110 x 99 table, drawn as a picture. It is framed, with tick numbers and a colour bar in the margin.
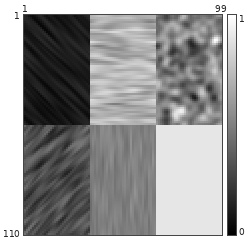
It is made of 2 by 3 panels. Panel 1,1: very low, slanting down to the right, faint in contrast. Panel 1,2: high, streaked across. Panel 1,3: middling, blotchy, strong in contrast. Panel 2,1: low, slanting up to the right. Panel 2,2: middling, streaked downward, faint in contrast. Panel 2,3: very high, flat.
